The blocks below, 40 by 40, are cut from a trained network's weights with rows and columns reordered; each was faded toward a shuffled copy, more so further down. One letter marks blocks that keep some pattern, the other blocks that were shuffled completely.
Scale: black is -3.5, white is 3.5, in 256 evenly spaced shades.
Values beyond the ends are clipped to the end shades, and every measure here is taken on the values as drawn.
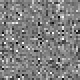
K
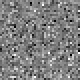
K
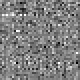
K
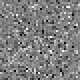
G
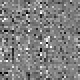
K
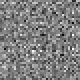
K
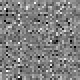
K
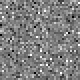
G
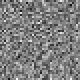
K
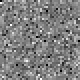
G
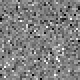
G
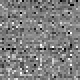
K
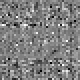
K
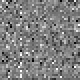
K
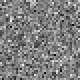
G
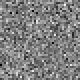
G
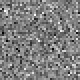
G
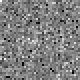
G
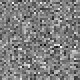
K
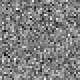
G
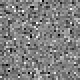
G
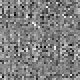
K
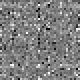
K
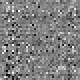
K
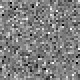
G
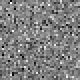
G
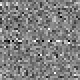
K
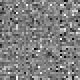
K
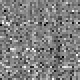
K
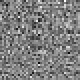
K
